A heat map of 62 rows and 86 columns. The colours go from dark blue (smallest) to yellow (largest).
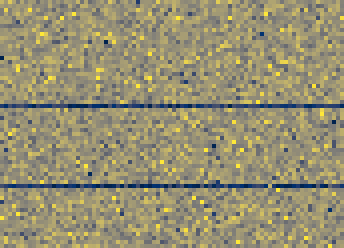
The values are skewed, with a long tail toward low values. No overall slope runs across the table. Overall the values sit about 60% of the way up the scale. Rows 27 and 47 differ from the rows beside them.
